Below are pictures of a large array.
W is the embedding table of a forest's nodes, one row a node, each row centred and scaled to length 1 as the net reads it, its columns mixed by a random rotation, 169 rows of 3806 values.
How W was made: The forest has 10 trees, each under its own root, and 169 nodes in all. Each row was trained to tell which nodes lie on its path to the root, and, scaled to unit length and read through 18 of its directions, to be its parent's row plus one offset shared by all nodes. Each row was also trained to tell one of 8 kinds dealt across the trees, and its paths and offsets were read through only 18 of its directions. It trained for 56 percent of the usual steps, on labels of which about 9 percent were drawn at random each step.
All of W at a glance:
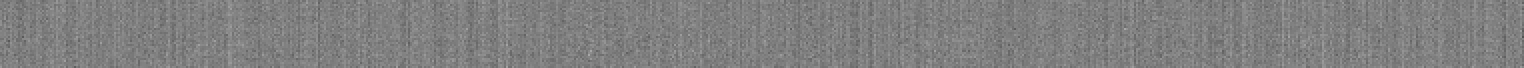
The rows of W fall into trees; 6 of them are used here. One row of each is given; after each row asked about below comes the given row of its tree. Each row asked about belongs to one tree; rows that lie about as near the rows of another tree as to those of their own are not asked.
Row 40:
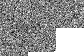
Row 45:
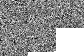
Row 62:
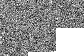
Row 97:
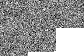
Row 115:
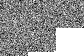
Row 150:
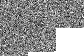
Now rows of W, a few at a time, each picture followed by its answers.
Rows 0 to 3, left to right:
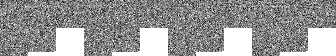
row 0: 97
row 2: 62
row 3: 45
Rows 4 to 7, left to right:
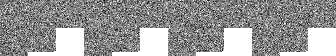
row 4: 40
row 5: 115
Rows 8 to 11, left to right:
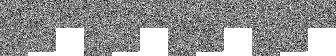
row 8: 62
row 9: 97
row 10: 150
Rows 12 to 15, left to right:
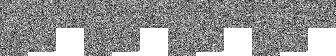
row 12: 62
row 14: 115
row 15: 62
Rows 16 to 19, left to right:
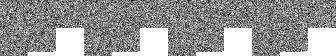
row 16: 45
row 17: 150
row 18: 115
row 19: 115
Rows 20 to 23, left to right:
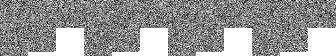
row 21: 62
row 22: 97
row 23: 115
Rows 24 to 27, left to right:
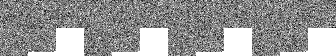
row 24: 97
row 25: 62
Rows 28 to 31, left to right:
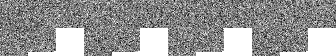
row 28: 40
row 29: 45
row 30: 115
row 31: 115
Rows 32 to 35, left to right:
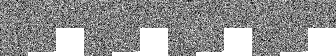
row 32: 62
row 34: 45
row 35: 115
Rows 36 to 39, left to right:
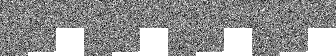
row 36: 62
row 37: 115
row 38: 115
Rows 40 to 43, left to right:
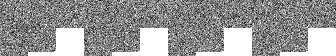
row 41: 150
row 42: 45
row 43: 62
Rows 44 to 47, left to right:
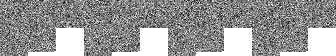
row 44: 115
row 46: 97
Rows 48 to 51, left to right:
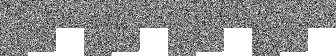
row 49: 45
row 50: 115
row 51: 40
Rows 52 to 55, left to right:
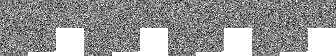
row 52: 150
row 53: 62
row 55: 115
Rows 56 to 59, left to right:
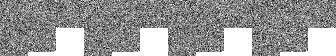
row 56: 150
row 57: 97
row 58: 150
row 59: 62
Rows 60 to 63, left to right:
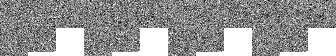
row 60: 62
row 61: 115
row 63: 97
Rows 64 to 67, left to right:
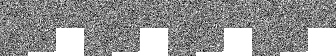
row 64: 97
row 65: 62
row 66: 62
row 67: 115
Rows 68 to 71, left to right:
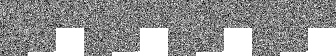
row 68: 45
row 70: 115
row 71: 150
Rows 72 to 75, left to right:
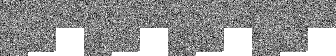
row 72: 97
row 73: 45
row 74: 150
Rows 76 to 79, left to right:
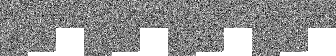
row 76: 62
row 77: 62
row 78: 115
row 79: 97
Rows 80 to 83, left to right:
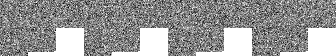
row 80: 40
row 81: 45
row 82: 115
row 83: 40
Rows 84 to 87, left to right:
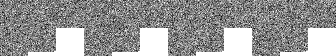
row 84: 97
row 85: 115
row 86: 97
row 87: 62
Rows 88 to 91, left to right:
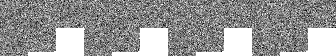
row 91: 115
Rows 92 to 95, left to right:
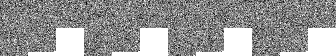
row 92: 62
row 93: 97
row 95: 150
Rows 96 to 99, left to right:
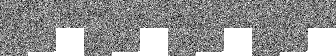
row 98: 45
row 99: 45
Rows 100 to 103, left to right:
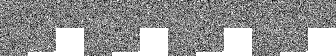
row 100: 45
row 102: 115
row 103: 45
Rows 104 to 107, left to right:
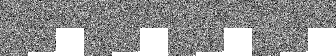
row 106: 115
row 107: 97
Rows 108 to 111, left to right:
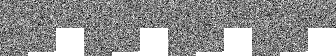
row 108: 150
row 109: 45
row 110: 150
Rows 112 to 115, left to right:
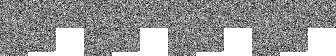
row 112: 115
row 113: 40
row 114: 62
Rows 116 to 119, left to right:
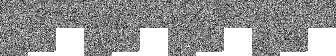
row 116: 62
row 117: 45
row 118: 97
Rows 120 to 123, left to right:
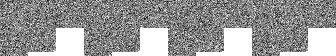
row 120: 115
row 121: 62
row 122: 40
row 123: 45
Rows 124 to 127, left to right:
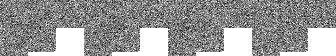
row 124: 62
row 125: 115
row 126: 40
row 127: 115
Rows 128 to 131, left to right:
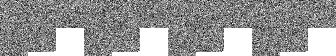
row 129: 115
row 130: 115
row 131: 150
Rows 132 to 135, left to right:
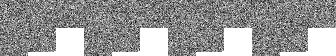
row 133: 62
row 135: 150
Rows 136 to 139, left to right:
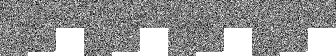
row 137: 97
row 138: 150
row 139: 62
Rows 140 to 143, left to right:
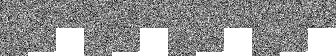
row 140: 62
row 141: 62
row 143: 45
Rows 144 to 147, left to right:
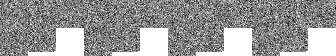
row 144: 115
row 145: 150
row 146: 97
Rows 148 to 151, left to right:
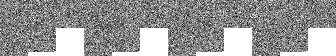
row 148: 115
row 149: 40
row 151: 62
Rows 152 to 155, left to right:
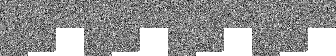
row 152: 62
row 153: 62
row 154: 97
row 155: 62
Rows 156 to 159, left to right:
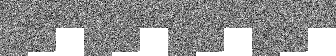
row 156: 115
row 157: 115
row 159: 40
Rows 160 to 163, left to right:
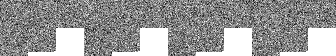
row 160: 62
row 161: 150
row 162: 45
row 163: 62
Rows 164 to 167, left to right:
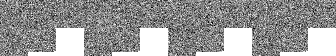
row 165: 115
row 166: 150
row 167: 62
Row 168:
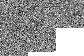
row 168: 40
